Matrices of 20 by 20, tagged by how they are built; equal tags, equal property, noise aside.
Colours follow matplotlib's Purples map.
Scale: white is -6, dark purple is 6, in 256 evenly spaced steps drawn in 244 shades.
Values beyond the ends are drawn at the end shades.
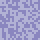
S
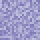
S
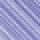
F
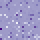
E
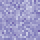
S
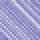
F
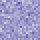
S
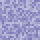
S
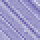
F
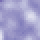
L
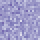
S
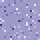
E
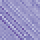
F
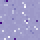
E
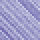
F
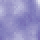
L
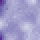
L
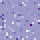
E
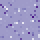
E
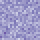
S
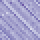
F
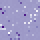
E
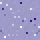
E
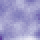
L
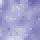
L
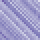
F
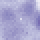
L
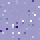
E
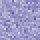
S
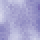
L
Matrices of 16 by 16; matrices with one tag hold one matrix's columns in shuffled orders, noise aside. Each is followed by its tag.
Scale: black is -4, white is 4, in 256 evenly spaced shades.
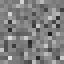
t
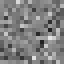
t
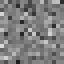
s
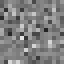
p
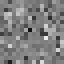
p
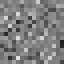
t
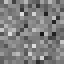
s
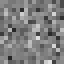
p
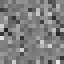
p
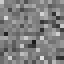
t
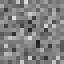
t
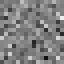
t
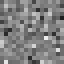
p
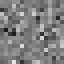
p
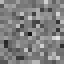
t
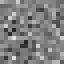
t
